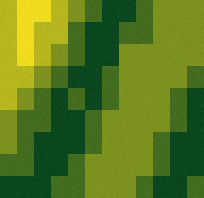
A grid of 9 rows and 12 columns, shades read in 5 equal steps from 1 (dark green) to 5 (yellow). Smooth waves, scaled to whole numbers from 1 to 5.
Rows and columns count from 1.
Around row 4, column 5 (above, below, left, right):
2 2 2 1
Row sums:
36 34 35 31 27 26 23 24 22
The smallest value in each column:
1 1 1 1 1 1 1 1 2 1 1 1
